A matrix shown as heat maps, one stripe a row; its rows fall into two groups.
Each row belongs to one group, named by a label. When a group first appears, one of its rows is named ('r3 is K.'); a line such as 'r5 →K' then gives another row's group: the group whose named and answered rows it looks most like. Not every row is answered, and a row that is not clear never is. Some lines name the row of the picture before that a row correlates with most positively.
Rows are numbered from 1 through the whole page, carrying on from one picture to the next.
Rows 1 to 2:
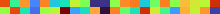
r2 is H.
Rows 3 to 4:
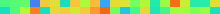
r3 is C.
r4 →H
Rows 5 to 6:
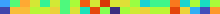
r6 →C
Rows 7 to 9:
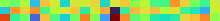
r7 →C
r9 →C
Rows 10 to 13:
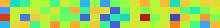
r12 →H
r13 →C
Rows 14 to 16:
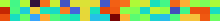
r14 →C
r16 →C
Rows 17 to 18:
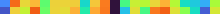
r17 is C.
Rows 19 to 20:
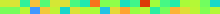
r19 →H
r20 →C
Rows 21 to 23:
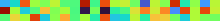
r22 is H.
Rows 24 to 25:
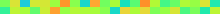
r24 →H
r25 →C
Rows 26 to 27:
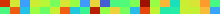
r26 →H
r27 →H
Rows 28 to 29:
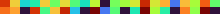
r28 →H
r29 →H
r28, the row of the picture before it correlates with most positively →26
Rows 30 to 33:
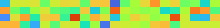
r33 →H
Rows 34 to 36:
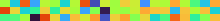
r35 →H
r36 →C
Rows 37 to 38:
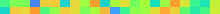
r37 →C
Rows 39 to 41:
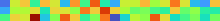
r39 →C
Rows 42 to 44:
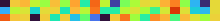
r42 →C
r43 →C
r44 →H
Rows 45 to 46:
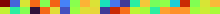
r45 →H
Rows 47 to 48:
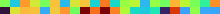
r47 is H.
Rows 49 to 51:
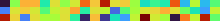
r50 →C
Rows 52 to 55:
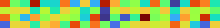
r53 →H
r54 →H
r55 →C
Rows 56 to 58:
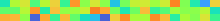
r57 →H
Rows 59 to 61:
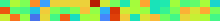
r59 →H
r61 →H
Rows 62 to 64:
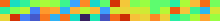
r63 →C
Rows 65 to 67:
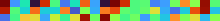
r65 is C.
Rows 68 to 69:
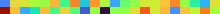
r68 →C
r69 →H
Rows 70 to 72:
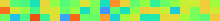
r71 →H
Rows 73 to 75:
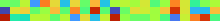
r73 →C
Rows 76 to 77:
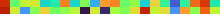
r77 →H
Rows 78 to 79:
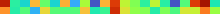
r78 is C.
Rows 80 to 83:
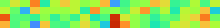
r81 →H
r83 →C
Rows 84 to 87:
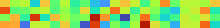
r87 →H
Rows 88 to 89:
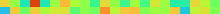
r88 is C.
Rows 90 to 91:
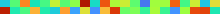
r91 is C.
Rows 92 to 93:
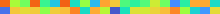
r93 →C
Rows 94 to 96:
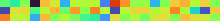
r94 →C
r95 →C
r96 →H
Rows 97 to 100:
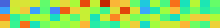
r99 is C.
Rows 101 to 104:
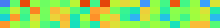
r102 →H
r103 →H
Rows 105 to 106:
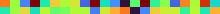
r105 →H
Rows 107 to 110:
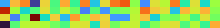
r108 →H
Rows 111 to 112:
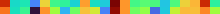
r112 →C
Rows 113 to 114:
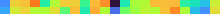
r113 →C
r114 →C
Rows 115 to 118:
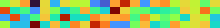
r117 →H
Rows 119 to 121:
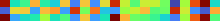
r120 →C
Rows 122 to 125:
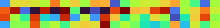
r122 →C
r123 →H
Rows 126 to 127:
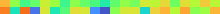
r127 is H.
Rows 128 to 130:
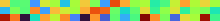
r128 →C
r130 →H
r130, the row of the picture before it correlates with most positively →126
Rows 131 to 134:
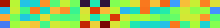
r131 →H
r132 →H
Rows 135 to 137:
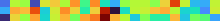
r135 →C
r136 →C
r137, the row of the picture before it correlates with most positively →134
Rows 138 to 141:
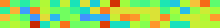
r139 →H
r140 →H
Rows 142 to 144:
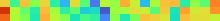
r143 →H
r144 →H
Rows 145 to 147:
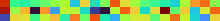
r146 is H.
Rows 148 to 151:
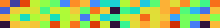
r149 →C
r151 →C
